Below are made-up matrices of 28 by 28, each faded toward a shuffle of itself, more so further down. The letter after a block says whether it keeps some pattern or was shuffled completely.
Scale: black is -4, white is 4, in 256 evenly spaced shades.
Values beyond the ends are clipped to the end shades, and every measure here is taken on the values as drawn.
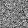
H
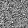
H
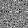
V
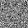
V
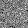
H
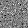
H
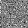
V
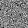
H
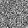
V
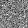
V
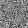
H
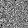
H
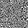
V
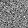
H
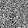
V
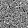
H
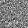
V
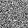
H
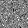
H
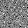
V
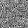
V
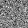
H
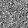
V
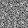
V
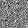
H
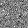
H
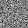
H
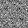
H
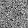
H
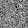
V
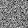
V
